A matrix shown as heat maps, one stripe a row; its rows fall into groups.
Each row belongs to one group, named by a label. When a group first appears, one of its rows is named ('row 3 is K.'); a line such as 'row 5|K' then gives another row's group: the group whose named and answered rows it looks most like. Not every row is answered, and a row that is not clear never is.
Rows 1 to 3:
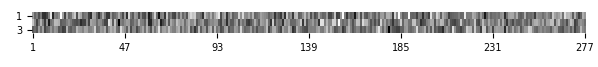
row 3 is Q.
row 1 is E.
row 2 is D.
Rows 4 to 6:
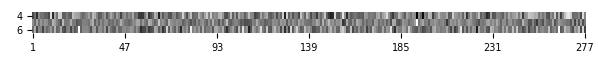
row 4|E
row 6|E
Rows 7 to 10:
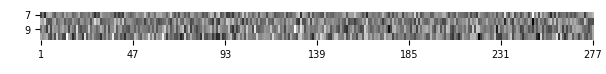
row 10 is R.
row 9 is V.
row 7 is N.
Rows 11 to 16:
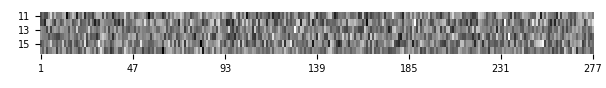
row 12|N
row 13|V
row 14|D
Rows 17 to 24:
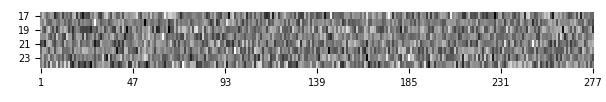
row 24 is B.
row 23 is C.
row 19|D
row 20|R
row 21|N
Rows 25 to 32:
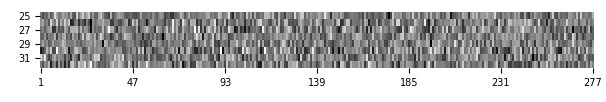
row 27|C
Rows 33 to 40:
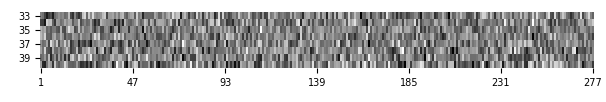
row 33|Q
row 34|N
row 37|B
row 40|D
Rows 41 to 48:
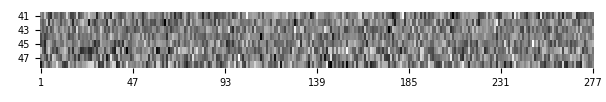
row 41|R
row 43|V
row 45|N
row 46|D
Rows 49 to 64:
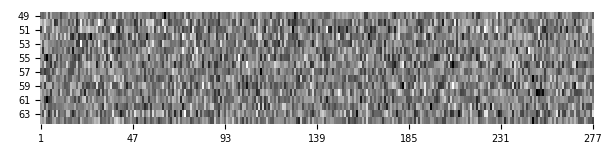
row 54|D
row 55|Q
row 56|R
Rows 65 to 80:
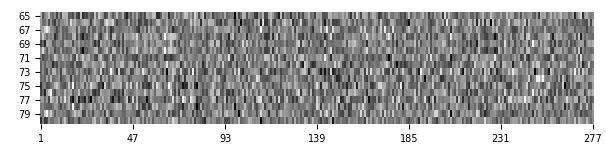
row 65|D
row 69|N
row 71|V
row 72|Q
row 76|N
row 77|B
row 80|Q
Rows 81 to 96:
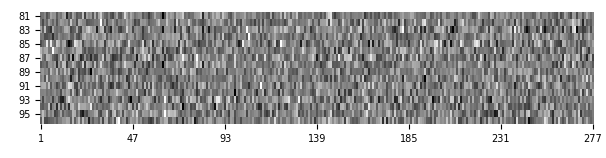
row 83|R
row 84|Q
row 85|Q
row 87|D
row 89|B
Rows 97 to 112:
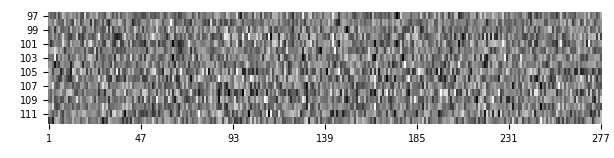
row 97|V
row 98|R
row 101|V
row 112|N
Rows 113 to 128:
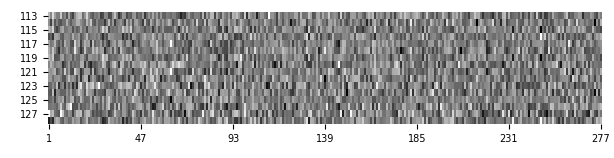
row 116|N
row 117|R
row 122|D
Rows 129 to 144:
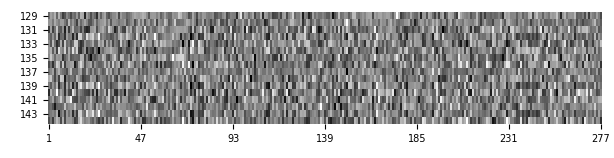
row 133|R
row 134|B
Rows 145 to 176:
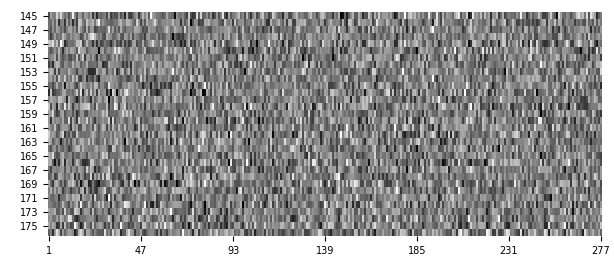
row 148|V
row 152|N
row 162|Q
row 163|C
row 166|Q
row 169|D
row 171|E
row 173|R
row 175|R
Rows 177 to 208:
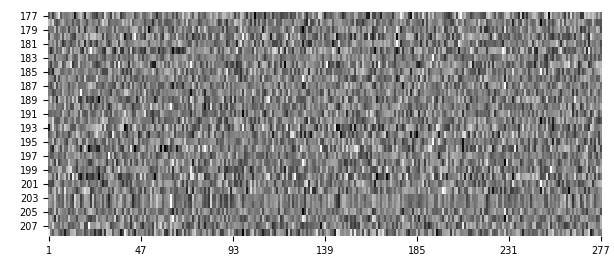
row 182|V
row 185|N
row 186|V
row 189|B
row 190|R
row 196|D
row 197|E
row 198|V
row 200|B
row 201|N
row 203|R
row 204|R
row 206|V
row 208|D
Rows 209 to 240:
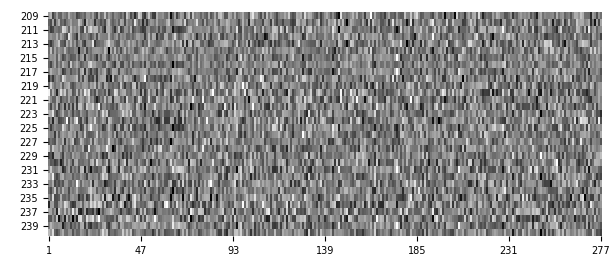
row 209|C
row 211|V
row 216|V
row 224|E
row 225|V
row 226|V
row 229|N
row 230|Q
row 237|B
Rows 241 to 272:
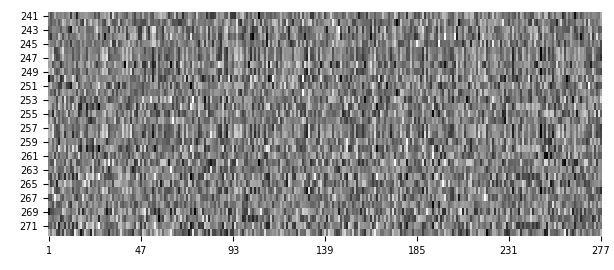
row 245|C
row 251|C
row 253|R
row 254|B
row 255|E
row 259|E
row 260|B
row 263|R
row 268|E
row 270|C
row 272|R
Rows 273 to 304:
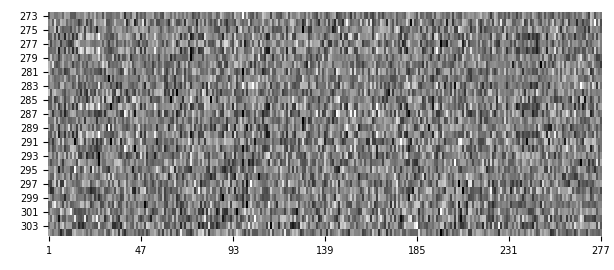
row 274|E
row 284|D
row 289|E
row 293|B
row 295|R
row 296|E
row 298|D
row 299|D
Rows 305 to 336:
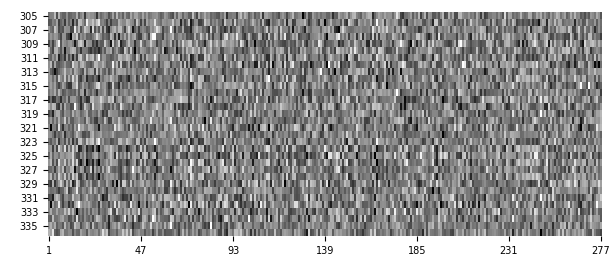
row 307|R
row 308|C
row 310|D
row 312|C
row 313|Q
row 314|B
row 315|C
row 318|R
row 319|N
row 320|R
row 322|Q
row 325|C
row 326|B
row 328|B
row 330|E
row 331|N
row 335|R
